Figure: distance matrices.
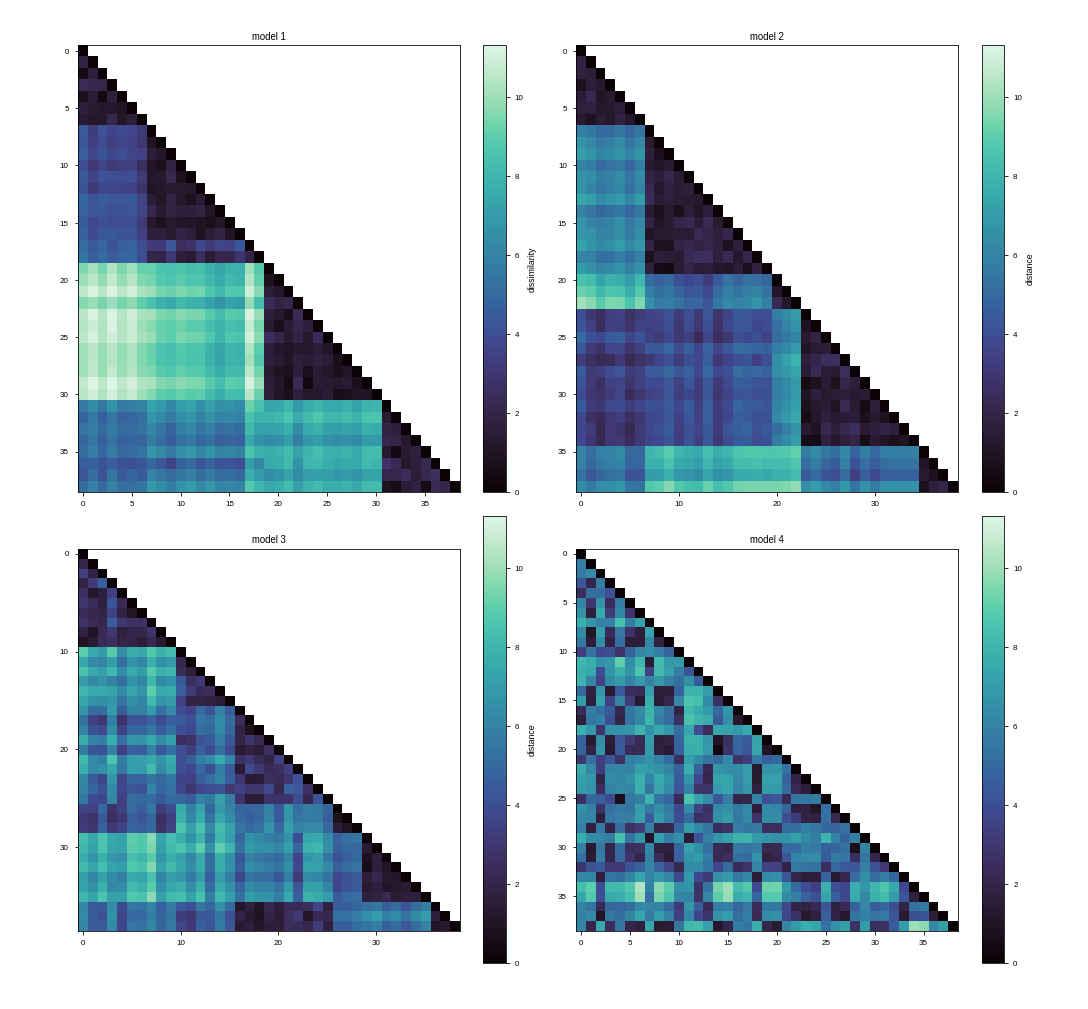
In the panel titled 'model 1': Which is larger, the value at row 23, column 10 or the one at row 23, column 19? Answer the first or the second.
the first
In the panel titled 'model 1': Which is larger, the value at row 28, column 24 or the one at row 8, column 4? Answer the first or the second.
the second
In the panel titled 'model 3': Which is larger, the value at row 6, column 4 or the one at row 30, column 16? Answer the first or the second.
the second
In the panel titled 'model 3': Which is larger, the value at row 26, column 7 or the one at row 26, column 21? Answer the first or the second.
the second
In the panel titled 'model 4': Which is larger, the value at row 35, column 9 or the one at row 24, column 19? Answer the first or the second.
the first
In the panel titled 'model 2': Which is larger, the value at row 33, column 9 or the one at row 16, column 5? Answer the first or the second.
the second
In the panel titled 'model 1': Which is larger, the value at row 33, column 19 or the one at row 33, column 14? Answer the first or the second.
the first
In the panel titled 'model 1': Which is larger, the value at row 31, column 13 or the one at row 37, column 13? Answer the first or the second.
the first
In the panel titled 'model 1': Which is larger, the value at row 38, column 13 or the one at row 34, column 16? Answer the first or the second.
the first
